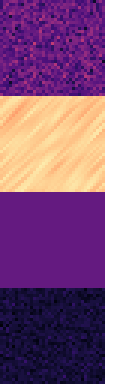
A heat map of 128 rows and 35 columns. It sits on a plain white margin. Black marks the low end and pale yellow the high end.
The table splits into 4 rows of 1 panel. Panel 1,1: low, fine-grained. Panel 2,1: very high, slanting up to the right, faint in contrast. Panel 3,1: low, flat. Panel 4,1: very low, fine-grained, faint in contrast.
